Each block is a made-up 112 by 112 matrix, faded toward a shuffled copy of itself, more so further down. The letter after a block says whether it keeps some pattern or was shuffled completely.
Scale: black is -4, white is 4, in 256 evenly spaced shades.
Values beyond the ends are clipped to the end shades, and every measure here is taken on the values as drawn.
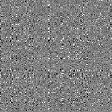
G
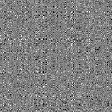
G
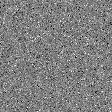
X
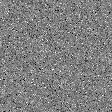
X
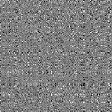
G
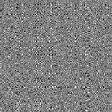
G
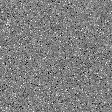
X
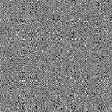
G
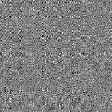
G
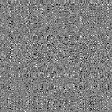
G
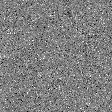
X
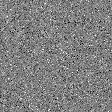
X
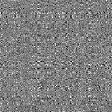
G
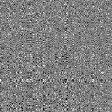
G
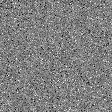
X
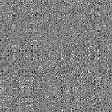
G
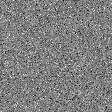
X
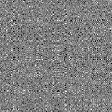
G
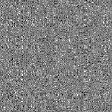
G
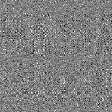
G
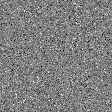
X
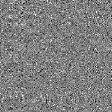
G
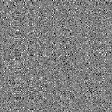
G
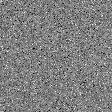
X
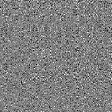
G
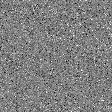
X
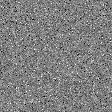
X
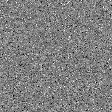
X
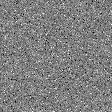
X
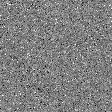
X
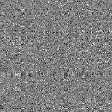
G
